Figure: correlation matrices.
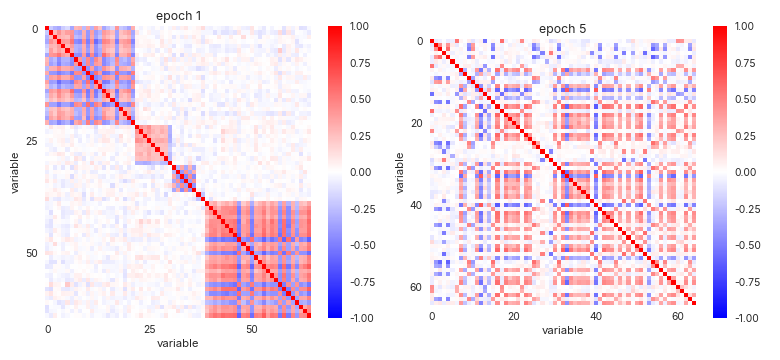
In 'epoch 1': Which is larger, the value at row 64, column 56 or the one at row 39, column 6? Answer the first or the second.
the first
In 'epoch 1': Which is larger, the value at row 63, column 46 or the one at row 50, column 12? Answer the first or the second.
the first
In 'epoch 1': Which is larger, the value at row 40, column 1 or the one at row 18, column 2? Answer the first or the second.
the second
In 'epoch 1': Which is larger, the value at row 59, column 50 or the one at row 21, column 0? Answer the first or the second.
the first
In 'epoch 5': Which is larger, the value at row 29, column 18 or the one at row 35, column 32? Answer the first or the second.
the second
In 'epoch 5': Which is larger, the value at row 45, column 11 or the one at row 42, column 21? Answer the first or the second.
the second
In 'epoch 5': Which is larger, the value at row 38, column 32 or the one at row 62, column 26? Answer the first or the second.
the first
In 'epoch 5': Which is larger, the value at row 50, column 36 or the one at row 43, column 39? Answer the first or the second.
the first
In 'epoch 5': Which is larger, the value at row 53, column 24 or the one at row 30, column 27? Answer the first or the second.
the second
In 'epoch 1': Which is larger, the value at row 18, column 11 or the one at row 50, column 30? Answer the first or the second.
the first
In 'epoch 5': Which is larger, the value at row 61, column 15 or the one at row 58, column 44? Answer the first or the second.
the second
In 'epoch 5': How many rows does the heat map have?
65
